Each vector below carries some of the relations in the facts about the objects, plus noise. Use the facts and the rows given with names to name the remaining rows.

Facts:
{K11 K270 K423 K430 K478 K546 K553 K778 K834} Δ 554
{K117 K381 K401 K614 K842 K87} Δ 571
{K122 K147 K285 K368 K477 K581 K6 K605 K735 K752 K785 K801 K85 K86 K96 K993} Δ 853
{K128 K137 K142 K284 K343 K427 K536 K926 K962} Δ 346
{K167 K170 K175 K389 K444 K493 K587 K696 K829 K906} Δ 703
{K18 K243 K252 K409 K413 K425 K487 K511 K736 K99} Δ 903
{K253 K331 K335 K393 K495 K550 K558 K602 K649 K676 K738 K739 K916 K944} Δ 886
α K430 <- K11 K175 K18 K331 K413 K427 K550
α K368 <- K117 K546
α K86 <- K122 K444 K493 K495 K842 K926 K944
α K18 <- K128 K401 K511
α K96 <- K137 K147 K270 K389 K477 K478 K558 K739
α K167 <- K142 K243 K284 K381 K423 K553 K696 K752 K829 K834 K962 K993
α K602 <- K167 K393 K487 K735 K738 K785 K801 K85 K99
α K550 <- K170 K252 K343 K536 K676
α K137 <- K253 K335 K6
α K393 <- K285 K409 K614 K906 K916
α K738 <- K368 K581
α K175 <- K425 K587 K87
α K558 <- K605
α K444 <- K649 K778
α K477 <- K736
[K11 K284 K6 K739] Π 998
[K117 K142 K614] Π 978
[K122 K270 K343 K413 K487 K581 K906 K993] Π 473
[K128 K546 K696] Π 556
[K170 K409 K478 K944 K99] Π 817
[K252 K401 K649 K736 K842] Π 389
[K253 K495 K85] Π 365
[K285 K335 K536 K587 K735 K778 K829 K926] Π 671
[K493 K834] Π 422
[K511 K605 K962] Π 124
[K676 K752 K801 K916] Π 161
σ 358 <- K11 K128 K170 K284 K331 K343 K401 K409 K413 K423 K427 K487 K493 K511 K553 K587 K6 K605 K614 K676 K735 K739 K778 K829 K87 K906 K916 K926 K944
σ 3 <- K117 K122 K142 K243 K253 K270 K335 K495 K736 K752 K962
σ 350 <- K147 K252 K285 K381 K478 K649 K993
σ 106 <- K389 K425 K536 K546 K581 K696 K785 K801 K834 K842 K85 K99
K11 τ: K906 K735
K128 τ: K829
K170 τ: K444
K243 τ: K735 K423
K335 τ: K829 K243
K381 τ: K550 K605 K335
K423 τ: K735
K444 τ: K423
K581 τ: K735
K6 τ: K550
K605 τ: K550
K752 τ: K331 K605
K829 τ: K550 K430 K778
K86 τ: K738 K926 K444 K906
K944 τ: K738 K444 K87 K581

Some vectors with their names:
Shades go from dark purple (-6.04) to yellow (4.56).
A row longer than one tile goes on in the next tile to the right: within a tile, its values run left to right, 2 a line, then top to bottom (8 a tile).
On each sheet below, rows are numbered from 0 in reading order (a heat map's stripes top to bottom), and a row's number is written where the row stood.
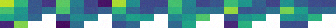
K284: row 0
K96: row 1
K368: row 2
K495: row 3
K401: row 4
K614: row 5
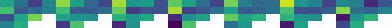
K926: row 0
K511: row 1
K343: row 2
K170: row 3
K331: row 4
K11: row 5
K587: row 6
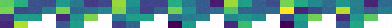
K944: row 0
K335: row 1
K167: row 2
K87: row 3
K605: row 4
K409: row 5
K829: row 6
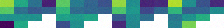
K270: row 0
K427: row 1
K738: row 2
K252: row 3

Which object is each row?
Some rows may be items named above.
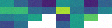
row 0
K117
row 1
K829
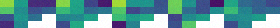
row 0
K738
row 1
K785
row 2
K343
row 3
K649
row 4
K128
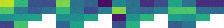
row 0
K962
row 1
K147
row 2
K587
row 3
K142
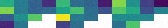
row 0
K253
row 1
K493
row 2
K381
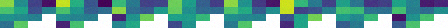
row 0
K381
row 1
K581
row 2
K285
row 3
K243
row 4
K381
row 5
K99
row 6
K142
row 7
K536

